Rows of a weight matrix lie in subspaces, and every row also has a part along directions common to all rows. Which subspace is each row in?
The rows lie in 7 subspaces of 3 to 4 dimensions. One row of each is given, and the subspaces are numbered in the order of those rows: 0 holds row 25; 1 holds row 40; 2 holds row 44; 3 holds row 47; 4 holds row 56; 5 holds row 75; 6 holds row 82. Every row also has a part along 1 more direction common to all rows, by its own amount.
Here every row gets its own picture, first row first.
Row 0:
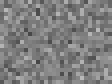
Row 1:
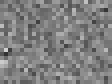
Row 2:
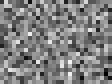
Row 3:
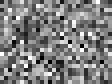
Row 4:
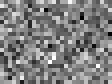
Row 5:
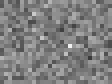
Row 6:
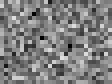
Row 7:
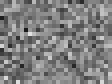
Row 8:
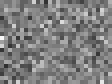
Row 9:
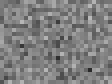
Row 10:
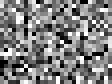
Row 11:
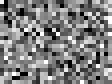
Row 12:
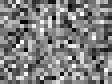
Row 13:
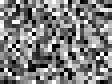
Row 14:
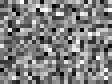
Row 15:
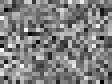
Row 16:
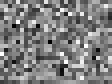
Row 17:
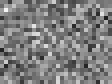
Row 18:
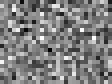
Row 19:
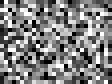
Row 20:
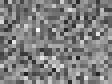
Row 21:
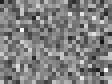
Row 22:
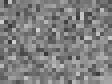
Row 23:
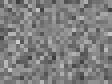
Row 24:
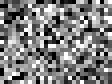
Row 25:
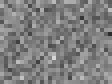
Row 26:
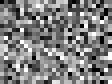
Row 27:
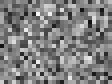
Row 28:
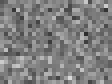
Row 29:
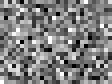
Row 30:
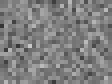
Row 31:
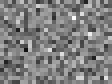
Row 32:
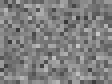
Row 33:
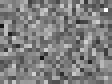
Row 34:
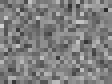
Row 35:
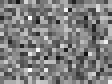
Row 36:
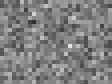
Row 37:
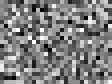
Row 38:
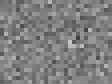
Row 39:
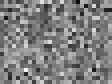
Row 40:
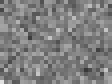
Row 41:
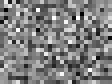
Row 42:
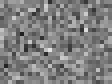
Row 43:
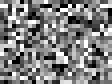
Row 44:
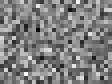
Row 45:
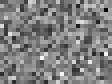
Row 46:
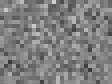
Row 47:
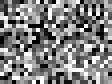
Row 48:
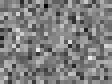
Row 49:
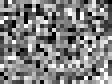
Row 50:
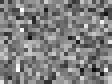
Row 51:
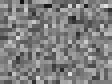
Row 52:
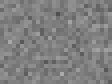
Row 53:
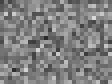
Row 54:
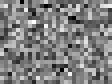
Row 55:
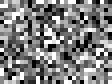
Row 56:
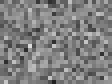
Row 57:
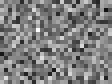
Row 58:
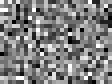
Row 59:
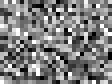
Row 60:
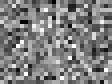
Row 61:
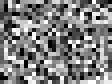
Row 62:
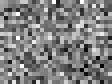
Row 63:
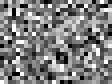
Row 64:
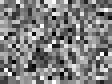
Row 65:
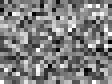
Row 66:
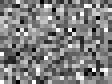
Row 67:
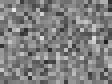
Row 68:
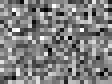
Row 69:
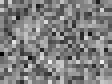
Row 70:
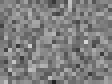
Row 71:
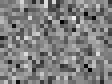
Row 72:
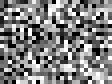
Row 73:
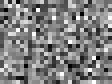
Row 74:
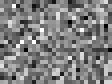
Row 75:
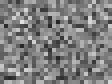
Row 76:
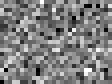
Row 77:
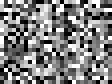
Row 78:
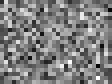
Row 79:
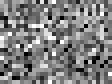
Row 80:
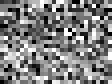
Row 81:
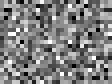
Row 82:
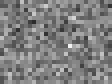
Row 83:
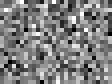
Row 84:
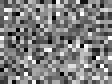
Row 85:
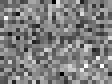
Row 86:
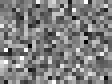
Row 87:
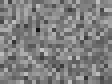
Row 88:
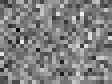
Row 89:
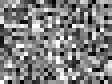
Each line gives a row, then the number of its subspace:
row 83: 3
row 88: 2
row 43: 6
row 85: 3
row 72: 3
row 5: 6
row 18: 5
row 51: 6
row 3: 2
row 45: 4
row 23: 0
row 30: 4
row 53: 1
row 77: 1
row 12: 5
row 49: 2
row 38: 6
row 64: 4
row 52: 5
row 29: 1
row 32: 2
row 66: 1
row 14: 5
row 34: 4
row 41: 2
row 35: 5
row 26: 1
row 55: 0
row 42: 6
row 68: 5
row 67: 5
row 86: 4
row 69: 2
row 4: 0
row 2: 0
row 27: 0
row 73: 2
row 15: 3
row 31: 4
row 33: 4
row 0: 0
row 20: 2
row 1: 4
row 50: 1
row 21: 1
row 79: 3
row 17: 3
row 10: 4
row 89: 5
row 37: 5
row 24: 0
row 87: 2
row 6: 6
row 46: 3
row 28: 4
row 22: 2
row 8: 3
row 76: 1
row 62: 3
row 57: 2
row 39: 1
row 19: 0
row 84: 3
